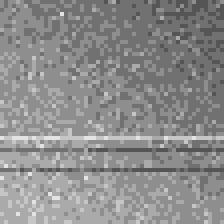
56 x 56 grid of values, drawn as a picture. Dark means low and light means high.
Ninth with the lowest average: top right. Mirror symmetry: none. Slope: up to the bottom left. Ninth with the highest average: bottom left. Odd lines: rows 35, 38 and 43.
